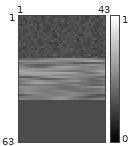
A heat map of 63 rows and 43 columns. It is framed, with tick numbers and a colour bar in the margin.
The table splits into 3 rows of 1 panel. Panel 1,1: low, fine-grained, faint in contrast. Panel 2,1: middling, streaked across. Panel 3,1: low, flat.
